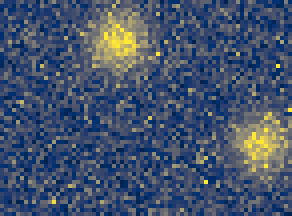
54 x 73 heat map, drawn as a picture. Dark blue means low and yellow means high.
Histogram: skewed, a long tail of high values. Bumps: two. Ninth with the highest average: top middle. Average level on the scale: 30%.
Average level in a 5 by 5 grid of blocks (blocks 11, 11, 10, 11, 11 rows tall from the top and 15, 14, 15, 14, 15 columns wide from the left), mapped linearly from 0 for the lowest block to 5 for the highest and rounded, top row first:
0 2 3 0 0 | 0 2 3 0 0 | 0 0 0 0 2 | 0 0 0 1 5 | 0 0 0 0 1
